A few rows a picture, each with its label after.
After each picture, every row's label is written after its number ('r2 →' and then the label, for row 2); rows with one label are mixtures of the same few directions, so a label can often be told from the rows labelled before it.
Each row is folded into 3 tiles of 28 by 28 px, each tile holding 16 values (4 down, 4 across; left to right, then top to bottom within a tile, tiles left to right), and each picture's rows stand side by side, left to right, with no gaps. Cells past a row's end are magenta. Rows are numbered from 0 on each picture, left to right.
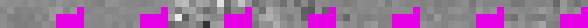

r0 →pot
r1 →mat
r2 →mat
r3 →pot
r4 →mat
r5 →mat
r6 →mat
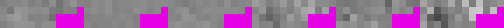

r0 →pot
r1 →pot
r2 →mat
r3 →pot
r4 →mat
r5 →pot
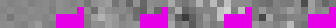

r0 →mat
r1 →pot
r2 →pot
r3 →mat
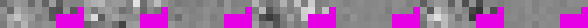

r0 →pot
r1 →mat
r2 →mat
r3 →pot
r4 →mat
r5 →pot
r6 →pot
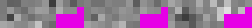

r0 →mat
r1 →mat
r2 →pot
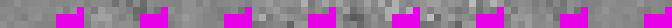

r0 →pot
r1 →pot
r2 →pot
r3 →mat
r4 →pot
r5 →mat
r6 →pot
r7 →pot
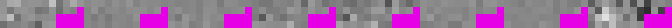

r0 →mat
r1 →pot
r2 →mat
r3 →mat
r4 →mat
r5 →mat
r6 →mat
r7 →pot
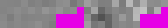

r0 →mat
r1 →pot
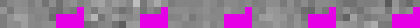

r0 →pot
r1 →mat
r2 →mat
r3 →pot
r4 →mat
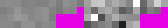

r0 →pot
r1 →mat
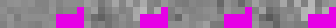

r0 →mat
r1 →pot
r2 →mat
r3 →pot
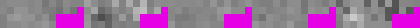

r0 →pot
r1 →pot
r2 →pot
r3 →mat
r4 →pot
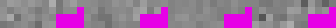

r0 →mat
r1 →pot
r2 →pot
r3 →mat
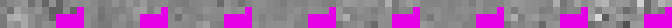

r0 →pot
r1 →pot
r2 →mat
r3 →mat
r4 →mat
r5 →mat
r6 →mat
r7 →mat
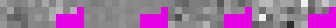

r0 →pot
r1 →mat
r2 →mat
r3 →mat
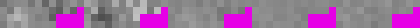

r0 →pot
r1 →pot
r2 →pot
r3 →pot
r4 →mat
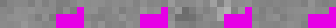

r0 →pot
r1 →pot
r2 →pot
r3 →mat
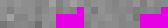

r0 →mat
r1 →pot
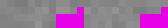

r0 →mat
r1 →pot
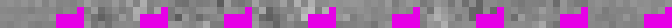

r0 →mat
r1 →pot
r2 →mat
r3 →pot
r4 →mat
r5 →pot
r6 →mat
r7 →pot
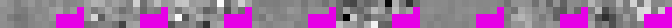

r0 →pot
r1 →mat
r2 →mat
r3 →mat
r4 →mat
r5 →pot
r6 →pot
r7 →pot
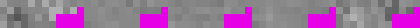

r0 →pot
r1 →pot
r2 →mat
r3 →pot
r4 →pot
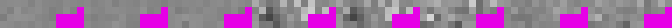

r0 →pot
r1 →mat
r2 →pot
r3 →pot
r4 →pot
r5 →mat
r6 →pot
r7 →mat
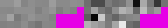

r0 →mat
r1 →mat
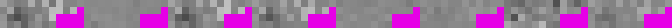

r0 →pot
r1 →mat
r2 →pot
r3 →pot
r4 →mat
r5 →pot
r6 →mat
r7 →pot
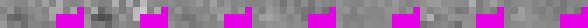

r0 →pot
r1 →pot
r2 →pot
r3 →pot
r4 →pot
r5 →mat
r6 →pot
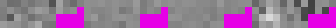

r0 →mat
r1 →mat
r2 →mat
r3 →pot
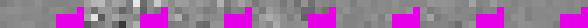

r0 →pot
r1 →mat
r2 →mat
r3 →pot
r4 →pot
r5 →mat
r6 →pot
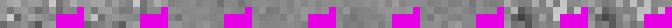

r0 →mat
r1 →mat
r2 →mat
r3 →pot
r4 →pot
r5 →mat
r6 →pot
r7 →pot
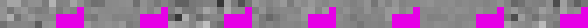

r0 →mat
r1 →mat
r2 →mat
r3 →pot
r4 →pot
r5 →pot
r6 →mat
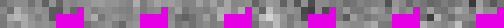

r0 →pot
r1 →mat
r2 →pot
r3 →pot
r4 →mat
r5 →mat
